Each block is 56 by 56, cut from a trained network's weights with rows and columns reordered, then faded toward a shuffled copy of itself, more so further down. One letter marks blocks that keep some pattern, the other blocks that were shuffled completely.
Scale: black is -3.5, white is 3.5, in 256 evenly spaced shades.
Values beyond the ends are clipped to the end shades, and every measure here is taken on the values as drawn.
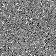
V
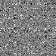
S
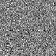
S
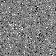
V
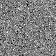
V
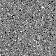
V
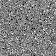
V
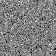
V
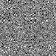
S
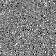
V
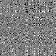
S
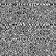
S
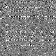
S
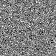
V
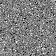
V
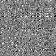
S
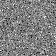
V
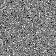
V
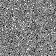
V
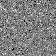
V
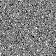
V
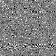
S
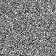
V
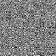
S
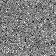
V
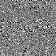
S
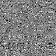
S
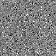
S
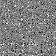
S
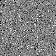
S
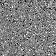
V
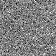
V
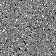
V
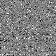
S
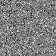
V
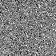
V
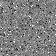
V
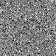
S
